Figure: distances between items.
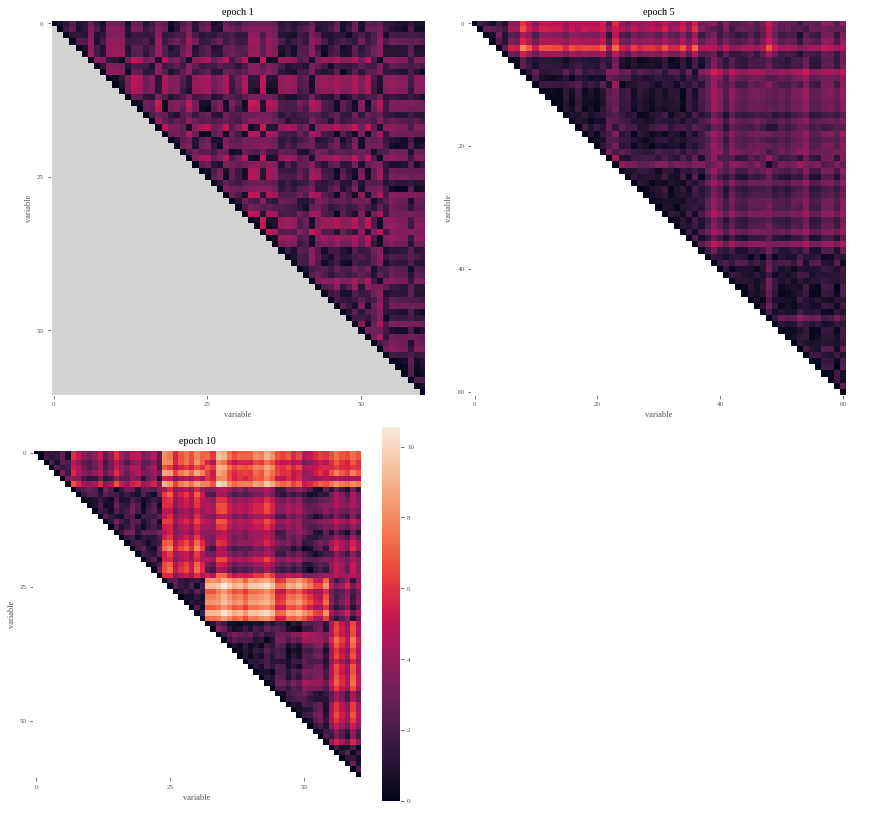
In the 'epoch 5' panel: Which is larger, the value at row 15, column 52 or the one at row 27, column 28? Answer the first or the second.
the first
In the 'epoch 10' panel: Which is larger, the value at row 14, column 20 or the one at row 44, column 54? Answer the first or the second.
the second
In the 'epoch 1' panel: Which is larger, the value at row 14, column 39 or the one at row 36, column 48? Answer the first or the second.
the second
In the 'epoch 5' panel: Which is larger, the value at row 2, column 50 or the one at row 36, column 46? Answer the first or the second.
the second
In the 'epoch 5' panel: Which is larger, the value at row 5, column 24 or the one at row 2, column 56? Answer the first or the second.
the first
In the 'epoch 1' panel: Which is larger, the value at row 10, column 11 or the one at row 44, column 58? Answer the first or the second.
the second
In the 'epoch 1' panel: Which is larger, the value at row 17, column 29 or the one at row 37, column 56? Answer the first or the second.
the first
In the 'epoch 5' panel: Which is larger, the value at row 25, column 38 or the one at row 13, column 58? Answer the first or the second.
the second
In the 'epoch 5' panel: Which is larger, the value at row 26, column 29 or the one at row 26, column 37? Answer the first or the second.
the second
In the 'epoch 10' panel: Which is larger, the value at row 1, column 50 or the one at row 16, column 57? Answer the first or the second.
the first
